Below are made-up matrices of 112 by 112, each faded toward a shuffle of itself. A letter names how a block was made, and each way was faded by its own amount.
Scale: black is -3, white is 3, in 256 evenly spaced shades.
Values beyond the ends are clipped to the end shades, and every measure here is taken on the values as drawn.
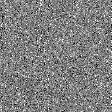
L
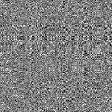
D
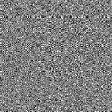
D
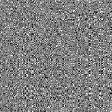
D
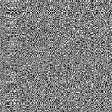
D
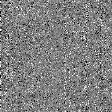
L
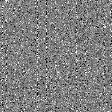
L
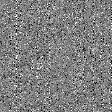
L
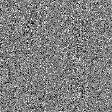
L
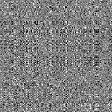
D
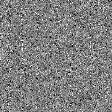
L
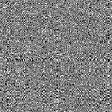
D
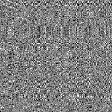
D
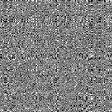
D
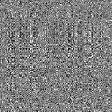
D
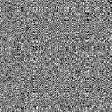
D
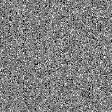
L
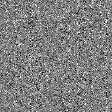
L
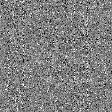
L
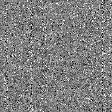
L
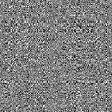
D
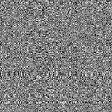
D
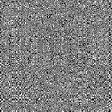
D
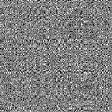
D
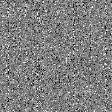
L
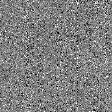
L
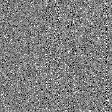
L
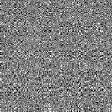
D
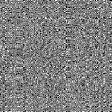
D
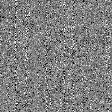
L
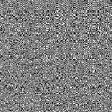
D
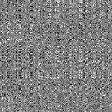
D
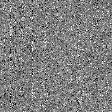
L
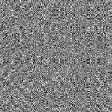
D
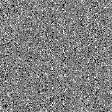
L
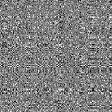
D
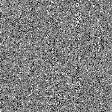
L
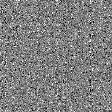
L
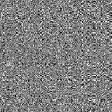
D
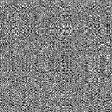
D
